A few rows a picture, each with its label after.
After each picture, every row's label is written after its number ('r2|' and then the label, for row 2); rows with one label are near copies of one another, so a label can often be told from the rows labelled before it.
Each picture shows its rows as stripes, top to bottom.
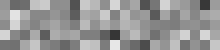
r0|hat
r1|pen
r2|pen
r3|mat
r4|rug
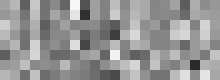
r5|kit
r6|kit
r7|mat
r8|mat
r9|kit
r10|rug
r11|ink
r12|mat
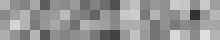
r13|mat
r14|ink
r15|pen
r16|mat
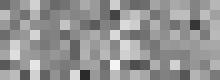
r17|rug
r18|mat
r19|ink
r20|rug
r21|pen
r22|pen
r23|rug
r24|kit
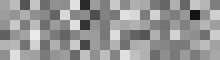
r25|kit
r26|ink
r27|kit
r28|rug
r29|kit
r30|pen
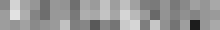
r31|pen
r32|pen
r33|ink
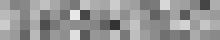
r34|hat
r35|kit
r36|mat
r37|kit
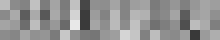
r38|kit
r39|kit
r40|kit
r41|ink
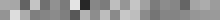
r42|kit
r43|pen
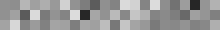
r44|ink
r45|kit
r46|pen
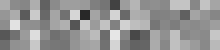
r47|mat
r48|kit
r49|pen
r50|rug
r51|rug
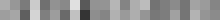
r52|kit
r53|kit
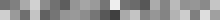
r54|rug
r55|mat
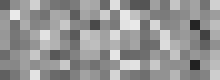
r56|rug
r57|pen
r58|ink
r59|hat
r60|hat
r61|rug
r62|ink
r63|rug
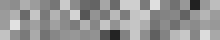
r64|ink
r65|kit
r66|pen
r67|mat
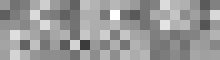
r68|hat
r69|rug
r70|hat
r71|pen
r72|kit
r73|pen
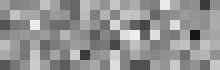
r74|hat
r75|pen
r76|rug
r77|ink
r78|mat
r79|kit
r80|rug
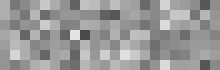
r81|hat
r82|mat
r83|hat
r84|kit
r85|pen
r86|pen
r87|hat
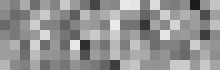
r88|ink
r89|hat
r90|rug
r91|hat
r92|kit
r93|kit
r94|mat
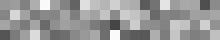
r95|hat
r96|pen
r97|mat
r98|rug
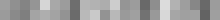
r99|hat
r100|hat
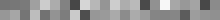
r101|hat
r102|kit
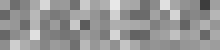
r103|hat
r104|rug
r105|kit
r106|rug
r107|pen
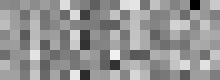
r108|ink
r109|kit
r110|mat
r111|kit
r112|kit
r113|rug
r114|mat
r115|kit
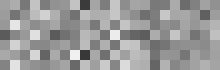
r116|kit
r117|hat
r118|pen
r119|rug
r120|pen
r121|kit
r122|pen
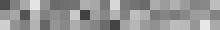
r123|rug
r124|kit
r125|mat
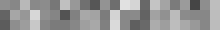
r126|ink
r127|rug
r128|rug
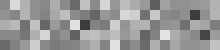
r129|pen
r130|ink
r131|kit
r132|hat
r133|rug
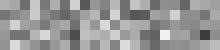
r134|kit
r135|rug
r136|pen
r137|hat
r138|pen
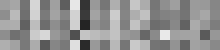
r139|kit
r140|kit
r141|kit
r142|hat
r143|kit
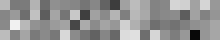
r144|mat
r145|kit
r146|pen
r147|ink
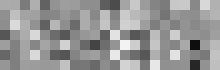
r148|mat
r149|pen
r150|pen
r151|rug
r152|ink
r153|rug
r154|ink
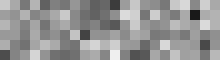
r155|mat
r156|ink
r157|mat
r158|kit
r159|hat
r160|rug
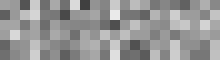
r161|kit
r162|rug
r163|mat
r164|pen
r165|rug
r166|rug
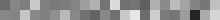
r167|rug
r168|ink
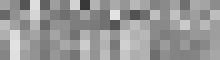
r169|kit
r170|rug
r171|mat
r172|pen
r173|pen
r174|pen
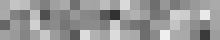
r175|pen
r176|mat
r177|rug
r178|hat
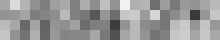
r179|pen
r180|ink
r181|mat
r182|mat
